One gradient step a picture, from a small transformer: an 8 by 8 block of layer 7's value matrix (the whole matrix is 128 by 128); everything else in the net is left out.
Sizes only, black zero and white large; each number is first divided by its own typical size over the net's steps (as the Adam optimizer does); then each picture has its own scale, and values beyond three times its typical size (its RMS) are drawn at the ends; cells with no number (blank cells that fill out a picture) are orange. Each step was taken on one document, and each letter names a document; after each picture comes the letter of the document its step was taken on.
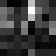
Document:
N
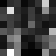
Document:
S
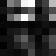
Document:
N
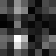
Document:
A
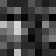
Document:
A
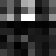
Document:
N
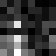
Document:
A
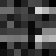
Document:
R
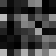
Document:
R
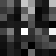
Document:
N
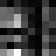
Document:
A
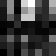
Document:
N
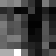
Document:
A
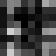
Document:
S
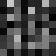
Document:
S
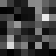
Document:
R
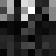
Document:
N
